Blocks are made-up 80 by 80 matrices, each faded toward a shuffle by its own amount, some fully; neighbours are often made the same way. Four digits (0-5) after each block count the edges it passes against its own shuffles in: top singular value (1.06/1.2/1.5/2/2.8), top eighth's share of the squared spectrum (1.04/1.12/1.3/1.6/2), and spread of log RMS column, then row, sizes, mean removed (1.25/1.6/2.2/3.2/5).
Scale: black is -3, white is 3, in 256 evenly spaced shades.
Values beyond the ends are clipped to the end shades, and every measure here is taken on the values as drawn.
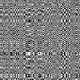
5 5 4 4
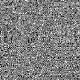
4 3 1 1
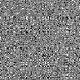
4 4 2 2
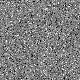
1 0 0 0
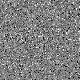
3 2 0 0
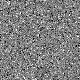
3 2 0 0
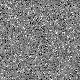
1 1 0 0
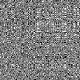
4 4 2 2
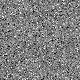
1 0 0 0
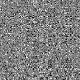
4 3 2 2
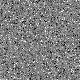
0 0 0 0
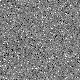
0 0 0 0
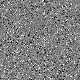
2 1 1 0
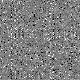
3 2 2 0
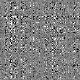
2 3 4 3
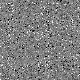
1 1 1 1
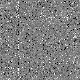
2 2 2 1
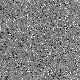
0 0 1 0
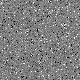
0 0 0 0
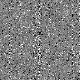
1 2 3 1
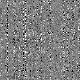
2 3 3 2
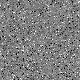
1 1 0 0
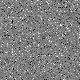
0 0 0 0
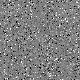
1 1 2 0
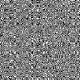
4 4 2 3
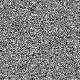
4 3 1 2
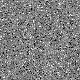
2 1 0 0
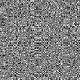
4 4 2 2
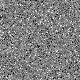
2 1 0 0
